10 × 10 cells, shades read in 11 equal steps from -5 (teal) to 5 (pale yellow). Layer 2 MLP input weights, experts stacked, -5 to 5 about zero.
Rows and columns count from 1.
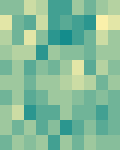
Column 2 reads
0 -1 -1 2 1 1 1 3 -1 1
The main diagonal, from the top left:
0 -1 4 -4 -1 2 0 -1 -2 0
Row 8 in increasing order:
-4 -3 -2 -2 -1 -1 -1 1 1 3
